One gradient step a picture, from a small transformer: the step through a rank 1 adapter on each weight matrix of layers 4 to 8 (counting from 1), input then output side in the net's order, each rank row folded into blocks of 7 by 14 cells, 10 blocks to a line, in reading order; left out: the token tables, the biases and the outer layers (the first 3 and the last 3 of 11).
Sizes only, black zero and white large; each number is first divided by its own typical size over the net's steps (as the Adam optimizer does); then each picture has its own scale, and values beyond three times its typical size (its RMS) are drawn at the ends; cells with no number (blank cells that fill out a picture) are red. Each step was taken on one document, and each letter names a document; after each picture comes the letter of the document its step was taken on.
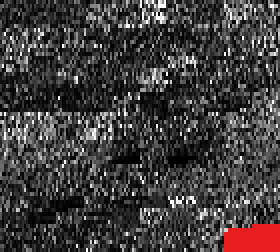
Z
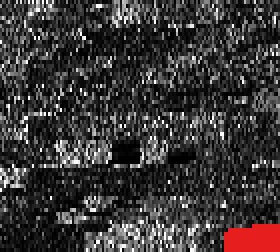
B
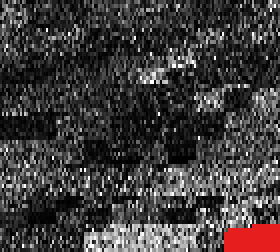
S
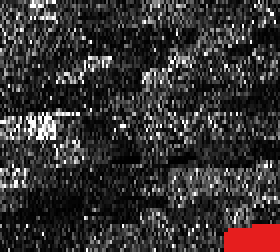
B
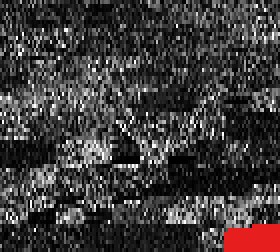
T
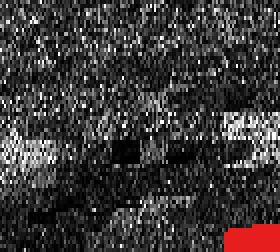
B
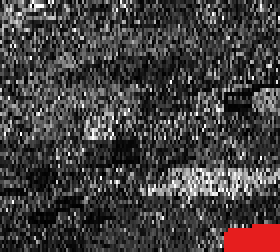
Z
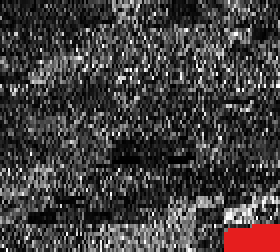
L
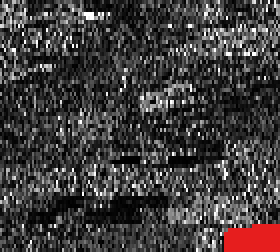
S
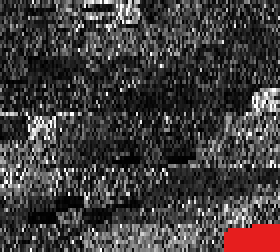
S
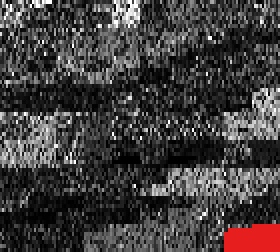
T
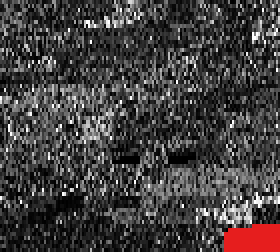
T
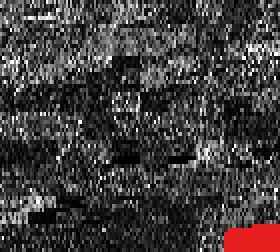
T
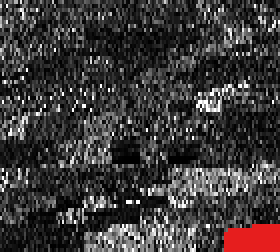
T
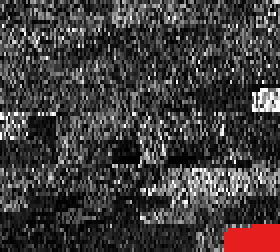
Z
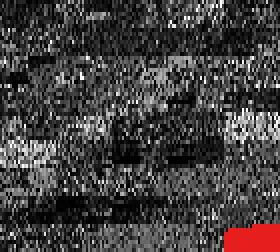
L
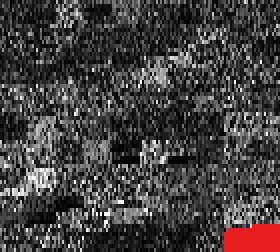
L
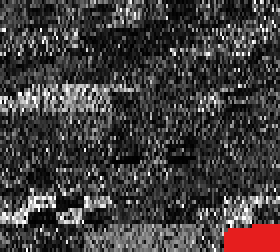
S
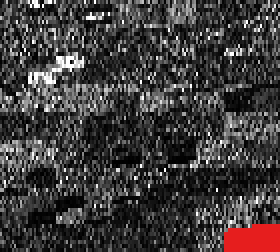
S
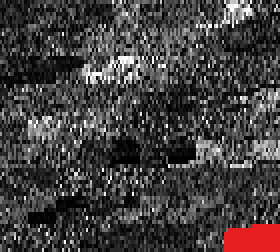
L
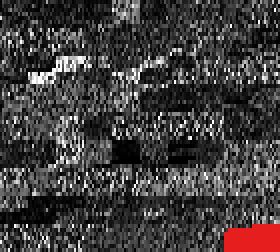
L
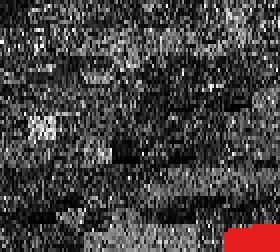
T
